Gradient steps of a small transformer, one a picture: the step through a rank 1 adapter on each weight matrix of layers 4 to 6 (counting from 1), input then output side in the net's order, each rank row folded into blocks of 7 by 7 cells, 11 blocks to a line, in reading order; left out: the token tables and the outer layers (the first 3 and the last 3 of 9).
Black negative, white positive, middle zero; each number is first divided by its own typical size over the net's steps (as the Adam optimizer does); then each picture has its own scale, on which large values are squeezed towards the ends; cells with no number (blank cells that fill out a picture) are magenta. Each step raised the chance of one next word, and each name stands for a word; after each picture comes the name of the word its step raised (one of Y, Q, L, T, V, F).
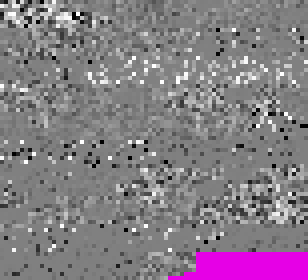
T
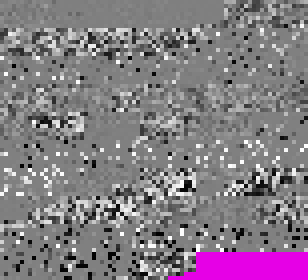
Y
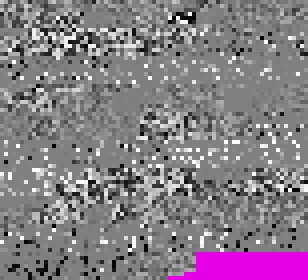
Y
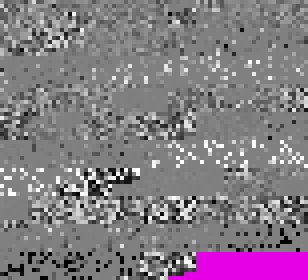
Y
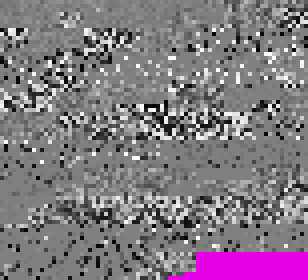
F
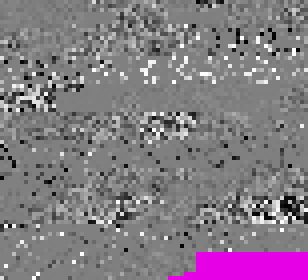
T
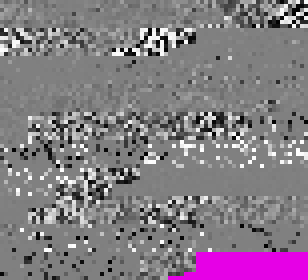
Y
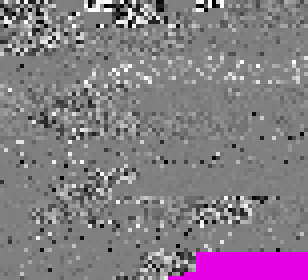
T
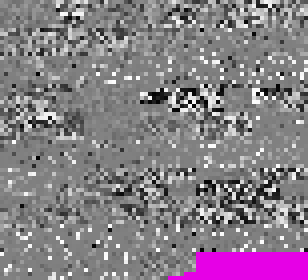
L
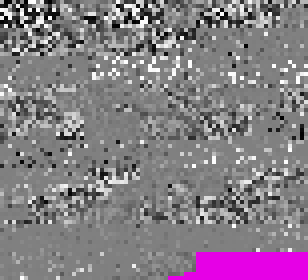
L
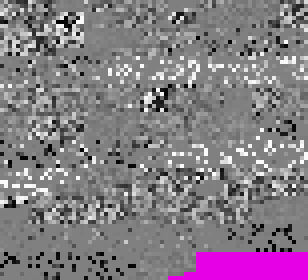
Y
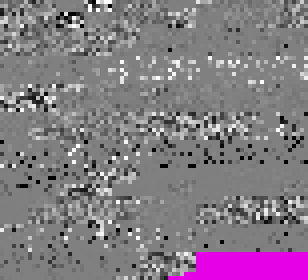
T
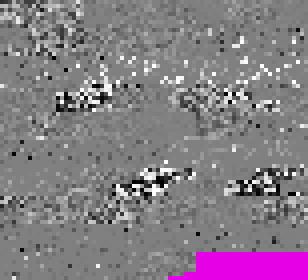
T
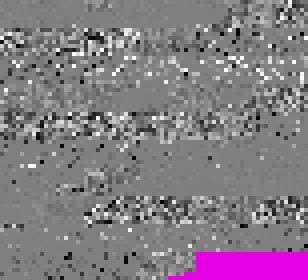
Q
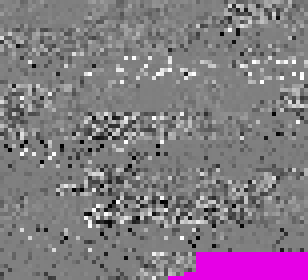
Q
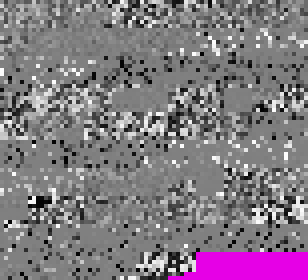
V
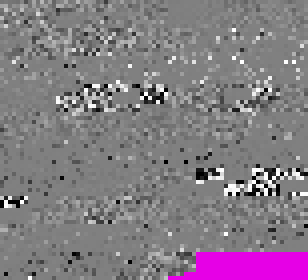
T
